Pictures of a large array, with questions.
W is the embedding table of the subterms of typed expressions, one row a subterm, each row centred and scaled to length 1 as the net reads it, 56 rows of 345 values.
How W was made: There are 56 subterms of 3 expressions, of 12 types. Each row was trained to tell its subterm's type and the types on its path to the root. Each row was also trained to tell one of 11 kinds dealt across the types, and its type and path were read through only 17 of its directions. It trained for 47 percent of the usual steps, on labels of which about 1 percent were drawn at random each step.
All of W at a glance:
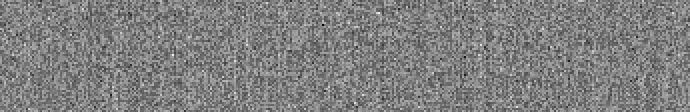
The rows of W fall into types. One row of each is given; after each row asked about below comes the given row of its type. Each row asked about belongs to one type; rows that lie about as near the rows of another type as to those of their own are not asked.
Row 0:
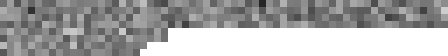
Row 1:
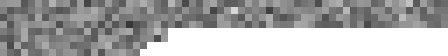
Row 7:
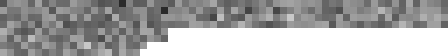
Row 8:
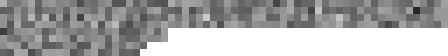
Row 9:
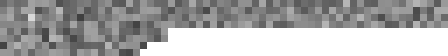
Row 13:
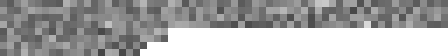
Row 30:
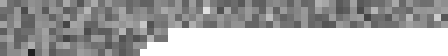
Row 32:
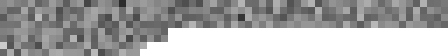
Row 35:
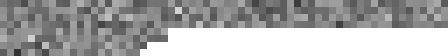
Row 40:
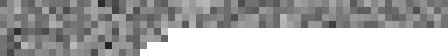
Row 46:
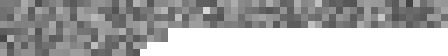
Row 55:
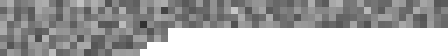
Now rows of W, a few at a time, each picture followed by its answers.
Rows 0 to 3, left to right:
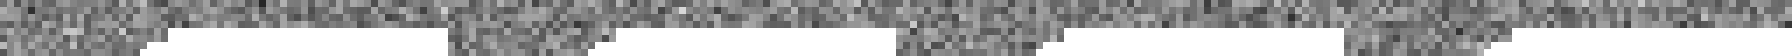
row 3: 35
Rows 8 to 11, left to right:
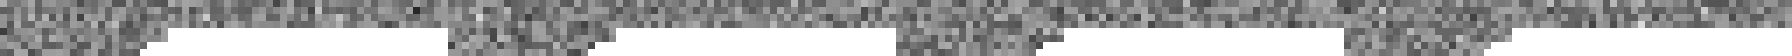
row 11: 35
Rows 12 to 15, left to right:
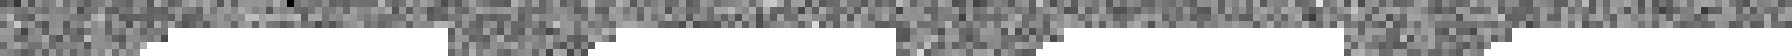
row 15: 35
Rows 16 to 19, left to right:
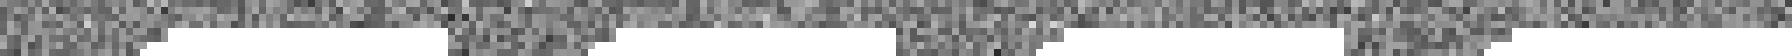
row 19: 9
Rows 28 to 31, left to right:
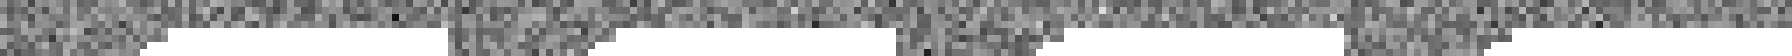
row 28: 8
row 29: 1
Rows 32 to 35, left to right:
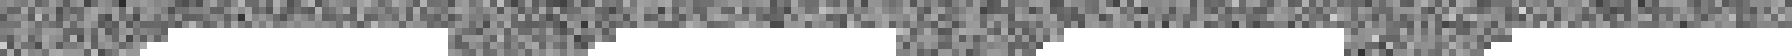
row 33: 7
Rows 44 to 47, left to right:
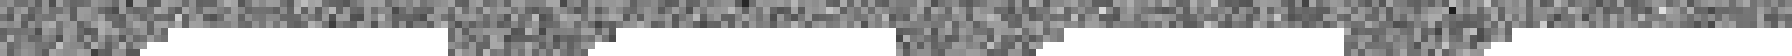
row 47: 46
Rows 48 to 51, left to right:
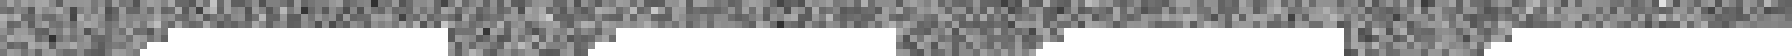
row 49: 46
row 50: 7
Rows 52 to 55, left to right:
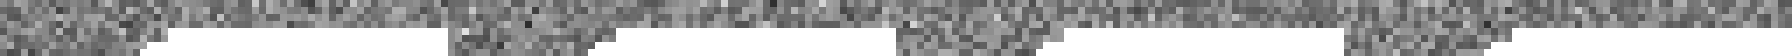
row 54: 46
